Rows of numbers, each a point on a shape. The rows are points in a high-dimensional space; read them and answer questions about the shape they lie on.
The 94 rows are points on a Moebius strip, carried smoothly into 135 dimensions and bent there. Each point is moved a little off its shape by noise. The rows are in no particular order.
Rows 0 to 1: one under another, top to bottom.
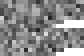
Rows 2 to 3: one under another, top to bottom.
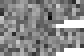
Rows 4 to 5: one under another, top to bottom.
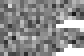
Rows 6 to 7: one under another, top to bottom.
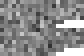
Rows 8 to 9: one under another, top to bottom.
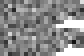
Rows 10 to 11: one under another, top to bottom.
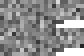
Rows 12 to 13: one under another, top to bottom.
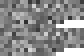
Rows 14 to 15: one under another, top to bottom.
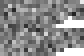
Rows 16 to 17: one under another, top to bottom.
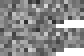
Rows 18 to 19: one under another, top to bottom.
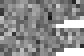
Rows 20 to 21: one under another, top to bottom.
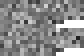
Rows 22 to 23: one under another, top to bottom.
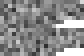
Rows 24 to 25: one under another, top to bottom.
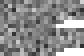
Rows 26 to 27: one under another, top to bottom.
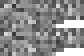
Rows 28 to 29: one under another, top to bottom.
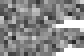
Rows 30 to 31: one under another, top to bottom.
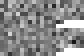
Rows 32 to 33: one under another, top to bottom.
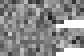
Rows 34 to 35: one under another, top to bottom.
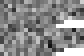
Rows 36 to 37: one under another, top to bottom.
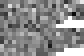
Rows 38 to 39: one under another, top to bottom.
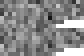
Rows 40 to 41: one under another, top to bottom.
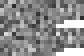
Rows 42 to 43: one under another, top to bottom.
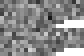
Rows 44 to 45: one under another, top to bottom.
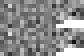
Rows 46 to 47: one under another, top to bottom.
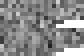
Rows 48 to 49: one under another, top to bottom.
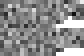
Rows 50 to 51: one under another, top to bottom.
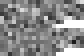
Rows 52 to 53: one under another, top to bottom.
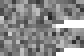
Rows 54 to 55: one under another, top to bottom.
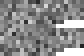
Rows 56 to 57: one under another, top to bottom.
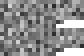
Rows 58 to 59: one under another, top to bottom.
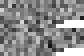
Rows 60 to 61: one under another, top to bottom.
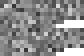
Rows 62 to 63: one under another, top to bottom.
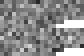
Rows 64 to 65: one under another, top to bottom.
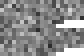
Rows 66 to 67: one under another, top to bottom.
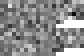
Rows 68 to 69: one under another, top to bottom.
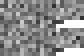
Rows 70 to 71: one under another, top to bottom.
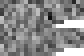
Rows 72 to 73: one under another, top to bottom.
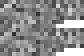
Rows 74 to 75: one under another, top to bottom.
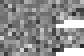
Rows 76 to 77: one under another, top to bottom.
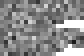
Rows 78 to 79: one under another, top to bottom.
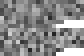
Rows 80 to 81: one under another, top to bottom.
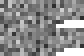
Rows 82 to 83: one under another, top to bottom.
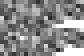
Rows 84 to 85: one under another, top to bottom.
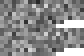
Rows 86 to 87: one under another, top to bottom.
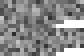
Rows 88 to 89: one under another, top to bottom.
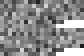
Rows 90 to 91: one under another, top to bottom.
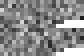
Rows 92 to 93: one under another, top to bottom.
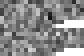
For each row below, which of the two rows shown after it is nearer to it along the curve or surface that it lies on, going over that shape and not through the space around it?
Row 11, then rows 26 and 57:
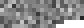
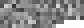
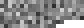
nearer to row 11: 26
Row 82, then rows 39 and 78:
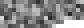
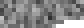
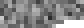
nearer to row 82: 78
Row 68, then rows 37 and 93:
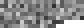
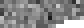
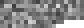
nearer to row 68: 93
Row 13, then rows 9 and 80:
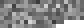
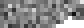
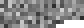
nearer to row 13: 80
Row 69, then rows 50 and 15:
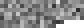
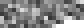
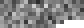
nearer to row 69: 50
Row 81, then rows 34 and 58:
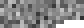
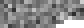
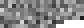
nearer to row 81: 58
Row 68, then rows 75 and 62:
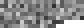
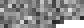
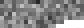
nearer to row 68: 75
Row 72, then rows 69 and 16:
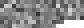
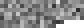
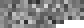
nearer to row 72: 16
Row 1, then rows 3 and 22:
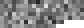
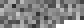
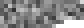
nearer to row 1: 3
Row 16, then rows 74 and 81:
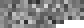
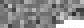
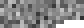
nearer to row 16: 81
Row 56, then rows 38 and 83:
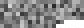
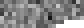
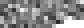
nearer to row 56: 83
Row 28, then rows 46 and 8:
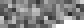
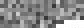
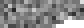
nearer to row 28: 8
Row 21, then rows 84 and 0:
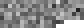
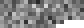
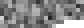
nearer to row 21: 0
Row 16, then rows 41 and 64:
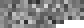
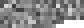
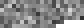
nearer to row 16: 41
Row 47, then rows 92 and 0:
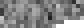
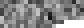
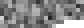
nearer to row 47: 0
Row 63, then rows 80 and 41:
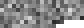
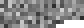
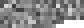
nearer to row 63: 41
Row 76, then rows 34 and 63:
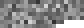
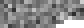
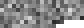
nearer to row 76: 63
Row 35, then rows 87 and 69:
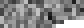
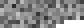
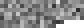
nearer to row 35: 87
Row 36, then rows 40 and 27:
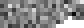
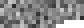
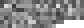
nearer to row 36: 40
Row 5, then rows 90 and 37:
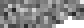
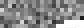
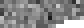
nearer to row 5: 37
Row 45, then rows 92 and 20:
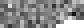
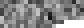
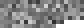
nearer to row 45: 92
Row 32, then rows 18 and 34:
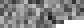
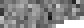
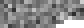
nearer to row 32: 18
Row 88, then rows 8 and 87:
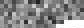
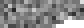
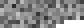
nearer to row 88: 87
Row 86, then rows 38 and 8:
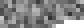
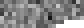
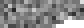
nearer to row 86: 8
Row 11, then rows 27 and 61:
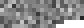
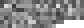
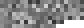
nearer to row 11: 27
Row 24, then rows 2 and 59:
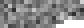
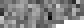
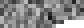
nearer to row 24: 2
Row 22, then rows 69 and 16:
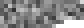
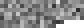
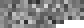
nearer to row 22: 69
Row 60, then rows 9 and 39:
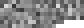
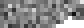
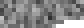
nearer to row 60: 39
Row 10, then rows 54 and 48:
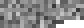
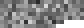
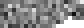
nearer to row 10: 48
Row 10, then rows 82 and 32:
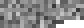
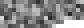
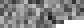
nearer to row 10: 82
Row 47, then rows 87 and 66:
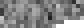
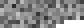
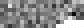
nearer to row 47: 66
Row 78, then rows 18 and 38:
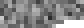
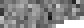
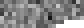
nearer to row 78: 18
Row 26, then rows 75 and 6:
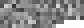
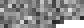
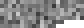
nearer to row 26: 75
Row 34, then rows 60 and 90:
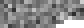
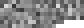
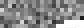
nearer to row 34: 90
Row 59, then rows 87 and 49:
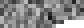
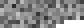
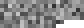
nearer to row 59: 87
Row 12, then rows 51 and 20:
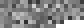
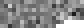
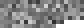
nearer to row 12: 20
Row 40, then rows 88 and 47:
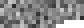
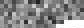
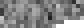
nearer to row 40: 88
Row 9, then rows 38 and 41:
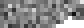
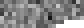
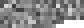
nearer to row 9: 38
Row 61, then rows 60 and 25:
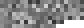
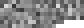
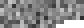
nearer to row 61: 60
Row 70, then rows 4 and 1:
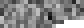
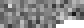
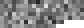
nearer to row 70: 1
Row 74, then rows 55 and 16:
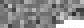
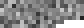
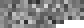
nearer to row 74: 55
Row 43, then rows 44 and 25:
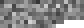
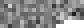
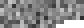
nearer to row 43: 25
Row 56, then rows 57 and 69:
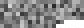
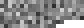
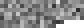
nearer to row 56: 69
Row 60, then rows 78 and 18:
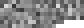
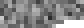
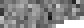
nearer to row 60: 18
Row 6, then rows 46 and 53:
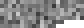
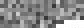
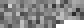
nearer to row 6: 46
